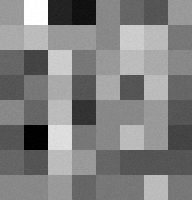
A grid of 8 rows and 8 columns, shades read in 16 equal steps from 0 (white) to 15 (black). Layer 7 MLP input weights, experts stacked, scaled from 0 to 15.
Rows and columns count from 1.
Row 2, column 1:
5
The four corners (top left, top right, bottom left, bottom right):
6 6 7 8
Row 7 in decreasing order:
10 10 10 10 9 9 6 4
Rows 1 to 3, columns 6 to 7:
9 10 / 3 4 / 4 5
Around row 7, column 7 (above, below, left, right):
6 4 10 10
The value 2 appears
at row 6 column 3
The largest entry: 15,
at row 6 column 2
